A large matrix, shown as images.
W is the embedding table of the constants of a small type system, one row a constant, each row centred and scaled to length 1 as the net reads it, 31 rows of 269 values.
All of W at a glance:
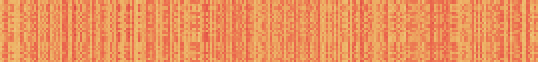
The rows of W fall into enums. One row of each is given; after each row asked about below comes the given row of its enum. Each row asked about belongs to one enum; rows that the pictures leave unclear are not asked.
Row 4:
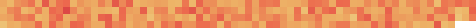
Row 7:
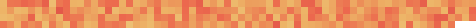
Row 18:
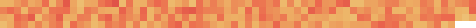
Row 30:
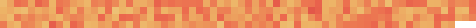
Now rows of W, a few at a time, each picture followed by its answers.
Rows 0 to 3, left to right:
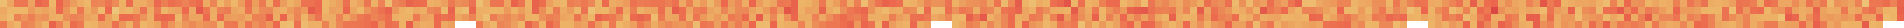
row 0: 30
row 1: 30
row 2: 18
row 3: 4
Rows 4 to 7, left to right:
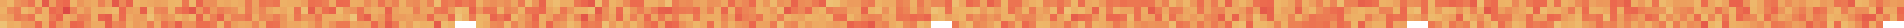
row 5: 18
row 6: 30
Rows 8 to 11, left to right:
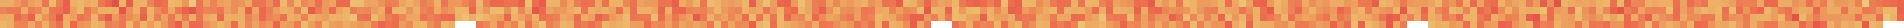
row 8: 18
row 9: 7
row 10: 7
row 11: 4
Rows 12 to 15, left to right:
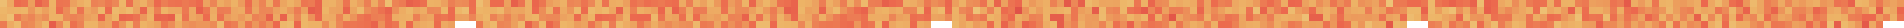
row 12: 30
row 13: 30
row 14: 4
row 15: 7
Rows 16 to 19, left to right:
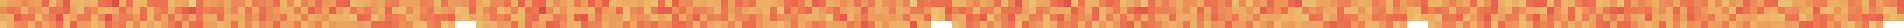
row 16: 18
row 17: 4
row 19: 18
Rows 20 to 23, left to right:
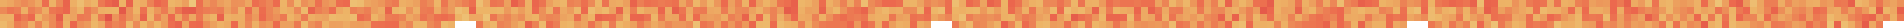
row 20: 18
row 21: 30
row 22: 30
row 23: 7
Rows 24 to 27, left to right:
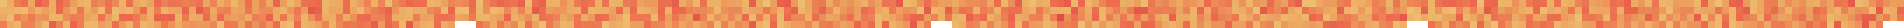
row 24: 30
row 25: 7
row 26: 18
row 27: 7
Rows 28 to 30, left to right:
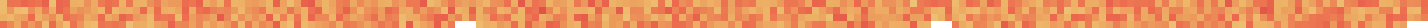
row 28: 7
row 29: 4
